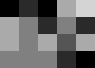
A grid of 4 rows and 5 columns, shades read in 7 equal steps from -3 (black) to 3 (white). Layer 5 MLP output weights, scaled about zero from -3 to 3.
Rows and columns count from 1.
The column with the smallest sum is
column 3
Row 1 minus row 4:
-3 -2 -3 3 5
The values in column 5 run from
-3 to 2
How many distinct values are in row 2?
3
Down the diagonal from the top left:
-3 0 1 -2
